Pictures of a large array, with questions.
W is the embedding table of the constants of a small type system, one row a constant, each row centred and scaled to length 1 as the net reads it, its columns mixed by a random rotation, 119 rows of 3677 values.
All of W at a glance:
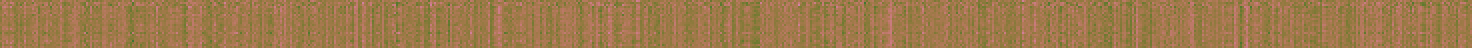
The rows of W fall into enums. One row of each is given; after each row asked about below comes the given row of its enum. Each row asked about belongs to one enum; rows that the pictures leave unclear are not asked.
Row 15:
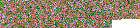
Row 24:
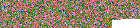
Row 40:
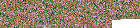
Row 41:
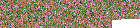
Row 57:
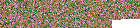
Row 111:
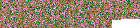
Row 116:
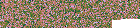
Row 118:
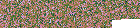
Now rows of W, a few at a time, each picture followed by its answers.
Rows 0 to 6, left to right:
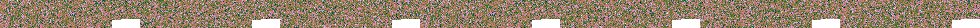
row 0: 118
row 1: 57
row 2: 40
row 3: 118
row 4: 41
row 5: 116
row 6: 111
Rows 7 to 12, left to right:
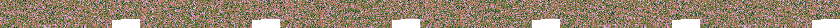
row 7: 40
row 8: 111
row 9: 116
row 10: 116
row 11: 40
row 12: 40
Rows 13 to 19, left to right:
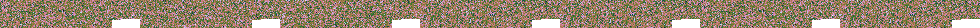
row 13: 24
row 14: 40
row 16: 118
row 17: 118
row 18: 24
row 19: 118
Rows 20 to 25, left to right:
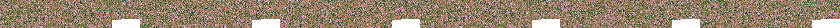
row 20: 41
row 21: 40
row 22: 118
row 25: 57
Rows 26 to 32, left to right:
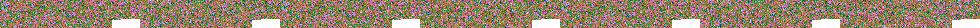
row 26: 24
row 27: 118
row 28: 24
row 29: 41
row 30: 24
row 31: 118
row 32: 40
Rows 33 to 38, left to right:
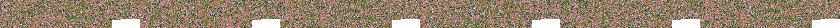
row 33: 24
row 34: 118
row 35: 116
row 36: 111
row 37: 57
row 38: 116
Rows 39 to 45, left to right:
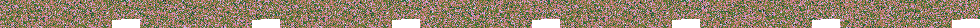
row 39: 41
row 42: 111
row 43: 41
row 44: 24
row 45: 116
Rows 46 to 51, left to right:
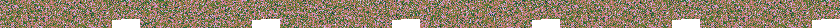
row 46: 41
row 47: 57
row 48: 40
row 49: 118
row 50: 41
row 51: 41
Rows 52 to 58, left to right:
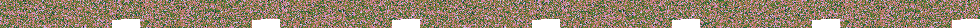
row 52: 40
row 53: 116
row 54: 24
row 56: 24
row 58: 116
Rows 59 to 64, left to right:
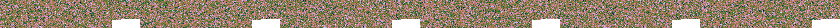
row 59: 41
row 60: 57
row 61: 40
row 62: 116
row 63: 40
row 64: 24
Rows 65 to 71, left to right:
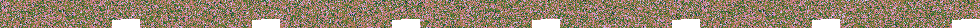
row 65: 24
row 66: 41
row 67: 118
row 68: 116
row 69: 40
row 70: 24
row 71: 15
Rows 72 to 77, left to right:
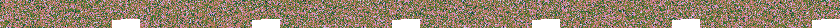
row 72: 116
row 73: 118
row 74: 40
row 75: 40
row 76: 24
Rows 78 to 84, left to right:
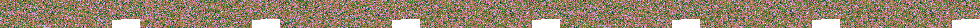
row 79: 116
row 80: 57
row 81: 41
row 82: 40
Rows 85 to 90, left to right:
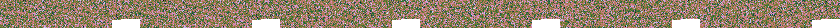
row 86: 40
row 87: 41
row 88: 111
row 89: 116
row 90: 118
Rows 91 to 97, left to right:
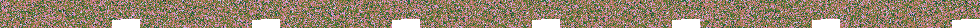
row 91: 24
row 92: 40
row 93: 111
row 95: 41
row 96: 116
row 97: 118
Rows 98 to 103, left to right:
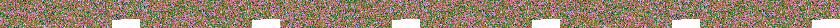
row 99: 24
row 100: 116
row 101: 24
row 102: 40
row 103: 24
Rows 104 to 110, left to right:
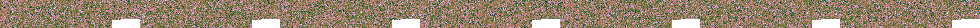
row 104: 111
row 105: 15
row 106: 24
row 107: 118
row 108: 116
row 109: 41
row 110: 41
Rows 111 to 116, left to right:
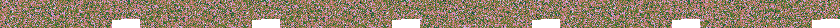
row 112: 41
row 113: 41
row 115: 111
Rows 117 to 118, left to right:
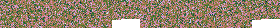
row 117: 41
